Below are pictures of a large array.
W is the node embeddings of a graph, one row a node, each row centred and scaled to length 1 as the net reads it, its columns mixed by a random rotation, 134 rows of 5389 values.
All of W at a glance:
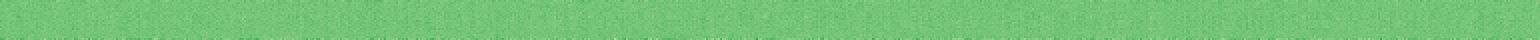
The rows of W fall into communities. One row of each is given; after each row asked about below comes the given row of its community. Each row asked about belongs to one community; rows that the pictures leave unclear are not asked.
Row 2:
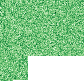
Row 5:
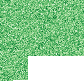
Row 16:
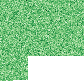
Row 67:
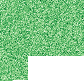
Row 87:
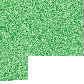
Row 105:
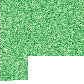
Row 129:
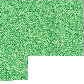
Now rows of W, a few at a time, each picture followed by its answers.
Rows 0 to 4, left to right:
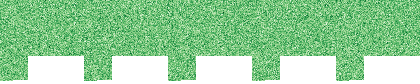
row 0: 67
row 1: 5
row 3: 5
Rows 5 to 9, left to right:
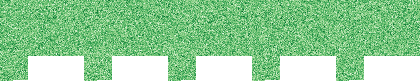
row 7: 87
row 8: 16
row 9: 105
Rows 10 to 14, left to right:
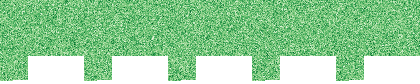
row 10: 5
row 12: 87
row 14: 105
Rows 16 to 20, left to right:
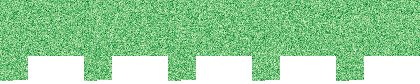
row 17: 67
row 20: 105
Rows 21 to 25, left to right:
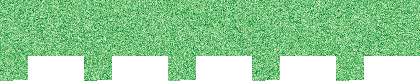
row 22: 5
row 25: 105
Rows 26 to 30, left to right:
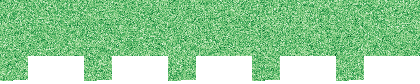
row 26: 16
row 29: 105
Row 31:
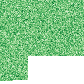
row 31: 87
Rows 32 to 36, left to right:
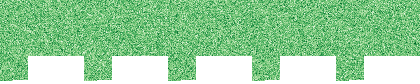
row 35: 67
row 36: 5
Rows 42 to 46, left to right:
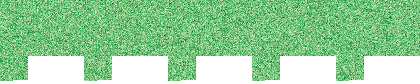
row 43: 129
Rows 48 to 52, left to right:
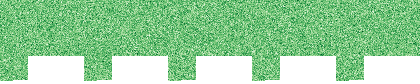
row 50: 105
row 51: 67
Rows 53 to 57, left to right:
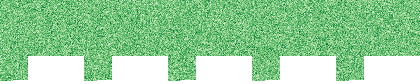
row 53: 105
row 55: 67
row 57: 5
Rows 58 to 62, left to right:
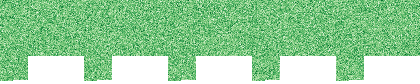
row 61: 67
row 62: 67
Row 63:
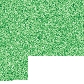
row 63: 87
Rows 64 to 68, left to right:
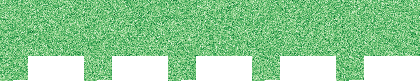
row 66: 5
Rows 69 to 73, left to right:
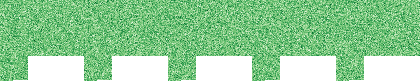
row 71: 129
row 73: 129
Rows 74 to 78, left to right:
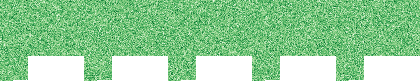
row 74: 16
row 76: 5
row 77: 129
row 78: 87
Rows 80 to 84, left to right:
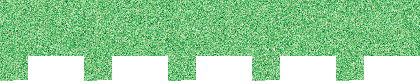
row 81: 67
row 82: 2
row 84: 105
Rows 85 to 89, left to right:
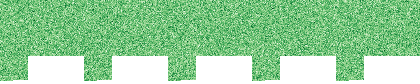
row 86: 5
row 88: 129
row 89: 16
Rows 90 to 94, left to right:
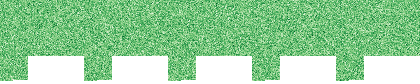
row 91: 87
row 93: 16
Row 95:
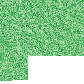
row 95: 2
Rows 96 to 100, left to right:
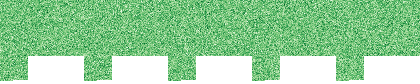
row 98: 2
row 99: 87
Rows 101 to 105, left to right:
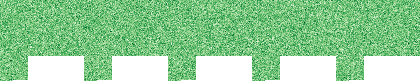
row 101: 67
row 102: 87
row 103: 5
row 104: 5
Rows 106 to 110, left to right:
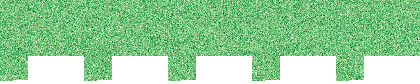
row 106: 67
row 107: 67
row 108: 2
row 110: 129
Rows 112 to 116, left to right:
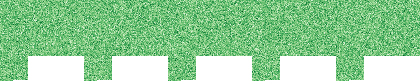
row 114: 87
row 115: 105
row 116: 67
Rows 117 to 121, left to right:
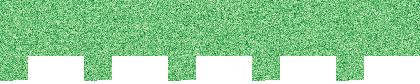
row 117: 2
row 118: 5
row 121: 87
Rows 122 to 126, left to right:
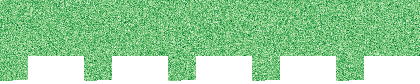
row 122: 87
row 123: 67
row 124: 129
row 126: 105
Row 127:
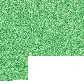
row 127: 5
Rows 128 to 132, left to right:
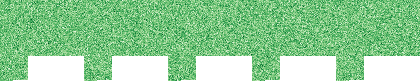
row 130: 87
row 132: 105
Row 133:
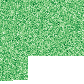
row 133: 129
